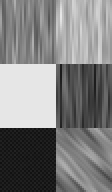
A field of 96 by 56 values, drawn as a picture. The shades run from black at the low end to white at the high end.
The table splits into 3 rows of 2 panels. Panel 1,1: middling, streaked downward. Panel 1,2: high, streaked downward. Panel 2,1: very high, flat. Panel 2,2: low, streaked downward. Panel 3,1: very low, checkered, faint in contrast. Panel 3,2: middling, slanting down to the right.
